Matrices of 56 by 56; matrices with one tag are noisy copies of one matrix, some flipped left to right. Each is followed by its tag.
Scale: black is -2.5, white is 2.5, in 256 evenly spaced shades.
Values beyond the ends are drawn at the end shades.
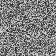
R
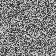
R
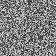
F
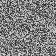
R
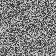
R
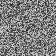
R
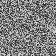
R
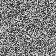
R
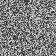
F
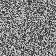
F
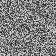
R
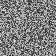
F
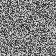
R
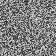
F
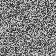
R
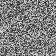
R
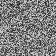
R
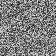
R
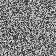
F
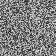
F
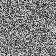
R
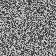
F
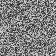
R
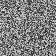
F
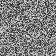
R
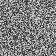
F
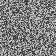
F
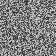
F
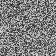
R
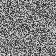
R
